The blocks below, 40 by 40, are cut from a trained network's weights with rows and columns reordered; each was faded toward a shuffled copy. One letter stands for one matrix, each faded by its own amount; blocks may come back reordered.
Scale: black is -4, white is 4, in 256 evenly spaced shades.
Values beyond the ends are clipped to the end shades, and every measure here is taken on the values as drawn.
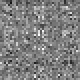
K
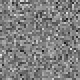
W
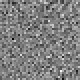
W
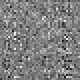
K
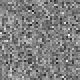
W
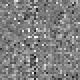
K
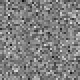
W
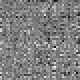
K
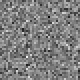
W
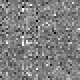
K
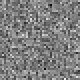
W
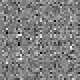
K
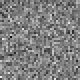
W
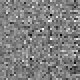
K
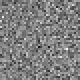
W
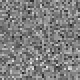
W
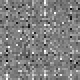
K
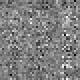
K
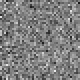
W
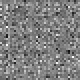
K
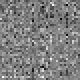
K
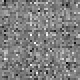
K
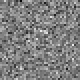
W
